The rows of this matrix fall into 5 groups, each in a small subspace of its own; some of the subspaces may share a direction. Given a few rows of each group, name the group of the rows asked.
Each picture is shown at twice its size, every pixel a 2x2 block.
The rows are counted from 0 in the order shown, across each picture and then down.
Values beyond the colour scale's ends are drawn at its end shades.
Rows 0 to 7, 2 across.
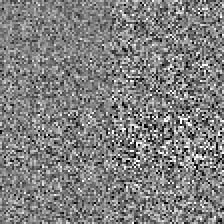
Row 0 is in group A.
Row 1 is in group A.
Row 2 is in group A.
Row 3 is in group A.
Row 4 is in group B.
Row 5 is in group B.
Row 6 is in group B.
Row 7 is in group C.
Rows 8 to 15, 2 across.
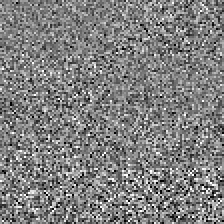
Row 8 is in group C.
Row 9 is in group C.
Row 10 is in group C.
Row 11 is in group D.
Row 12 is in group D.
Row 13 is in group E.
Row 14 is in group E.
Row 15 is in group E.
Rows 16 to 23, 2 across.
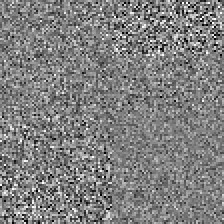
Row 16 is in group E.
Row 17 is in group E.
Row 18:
E
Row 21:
C
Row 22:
D
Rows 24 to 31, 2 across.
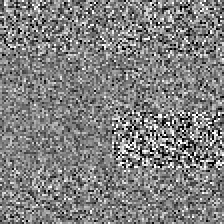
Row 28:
A
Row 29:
B
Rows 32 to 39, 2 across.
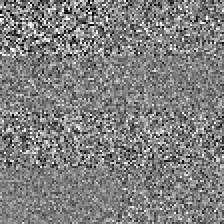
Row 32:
A
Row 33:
E
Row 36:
A
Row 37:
A
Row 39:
D
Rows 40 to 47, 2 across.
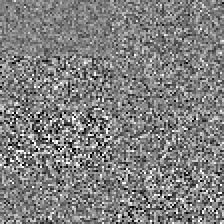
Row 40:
C
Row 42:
E
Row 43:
D
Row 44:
D
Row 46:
E
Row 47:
D
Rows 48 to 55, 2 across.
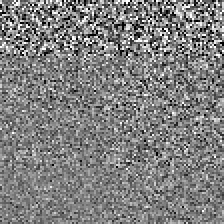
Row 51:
D
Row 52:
D
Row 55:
C
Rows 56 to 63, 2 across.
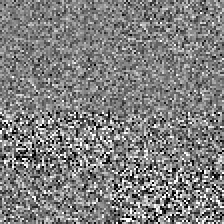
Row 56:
E
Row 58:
D
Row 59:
C
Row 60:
D
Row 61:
D
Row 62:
C
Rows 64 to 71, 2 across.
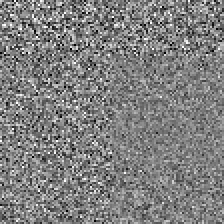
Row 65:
D
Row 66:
D
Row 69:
A
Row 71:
A
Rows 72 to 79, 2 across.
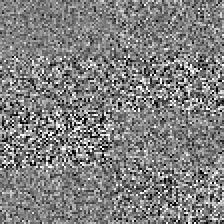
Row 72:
C
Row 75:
C
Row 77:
D
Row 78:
A
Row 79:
E
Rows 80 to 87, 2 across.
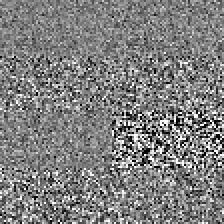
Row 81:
D
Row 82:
D
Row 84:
A
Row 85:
A
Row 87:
A
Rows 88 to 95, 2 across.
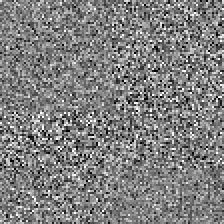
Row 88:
D
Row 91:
D
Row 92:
A
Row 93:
B
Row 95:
E
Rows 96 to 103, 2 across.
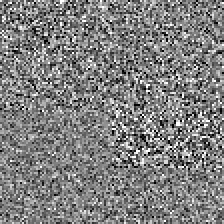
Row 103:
D
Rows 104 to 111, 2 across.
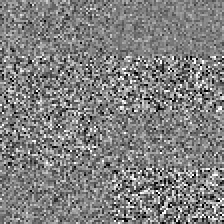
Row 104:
A
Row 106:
A
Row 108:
C
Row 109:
D
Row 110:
E
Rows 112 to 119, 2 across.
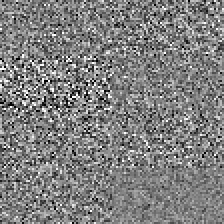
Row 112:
C
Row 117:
D
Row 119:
A
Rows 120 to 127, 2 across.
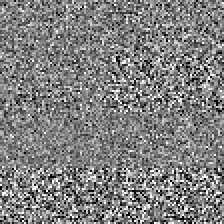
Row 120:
E
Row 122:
D
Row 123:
A
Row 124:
A
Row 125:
B
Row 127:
A
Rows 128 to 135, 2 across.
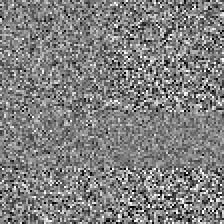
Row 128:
A
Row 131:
C
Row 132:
A
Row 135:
D
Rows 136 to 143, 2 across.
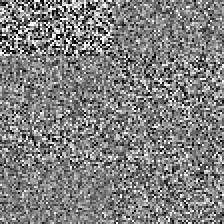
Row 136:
E
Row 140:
B
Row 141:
D
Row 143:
E
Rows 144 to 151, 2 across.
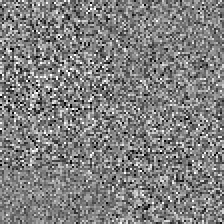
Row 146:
A
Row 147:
D
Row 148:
A
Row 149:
D
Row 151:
A
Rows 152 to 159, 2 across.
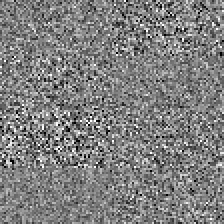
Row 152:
C
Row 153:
B
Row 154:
E
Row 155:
C
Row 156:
A
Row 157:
C
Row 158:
C
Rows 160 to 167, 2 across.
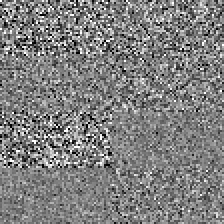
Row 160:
D
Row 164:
C
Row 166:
B
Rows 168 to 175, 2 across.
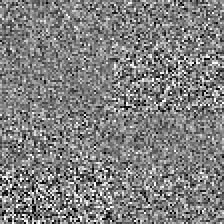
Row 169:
C
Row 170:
B
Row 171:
E
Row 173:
A
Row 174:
D
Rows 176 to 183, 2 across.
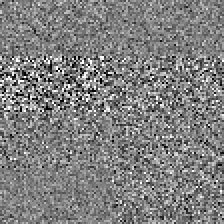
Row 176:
E
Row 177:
D
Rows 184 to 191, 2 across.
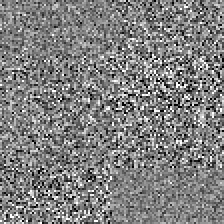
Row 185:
D
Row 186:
C
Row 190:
C
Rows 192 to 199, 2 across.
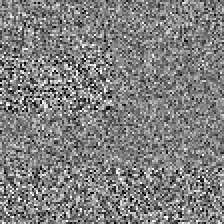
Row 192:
B
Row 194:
C
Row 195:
A
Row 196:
B
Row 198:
A
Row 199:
A
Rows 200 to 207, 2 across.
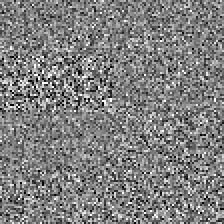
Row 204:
B
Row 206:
B
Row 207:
C
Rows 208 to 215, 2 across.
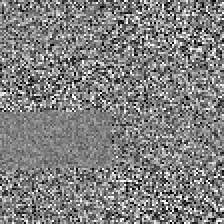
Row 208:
E
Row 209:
C
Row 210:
E
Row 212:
C
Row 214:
D
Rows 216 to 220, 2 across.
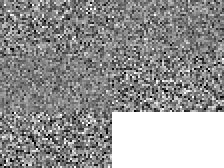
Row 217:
D
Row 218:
E
